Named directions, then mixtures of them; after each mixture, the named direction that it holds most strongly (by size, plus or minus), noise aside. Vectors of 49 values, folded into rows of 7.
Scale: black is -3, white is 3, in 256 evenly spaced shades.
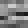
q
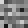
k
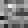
q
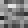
q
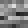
q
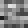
q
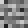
k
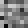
k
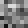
k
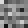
k
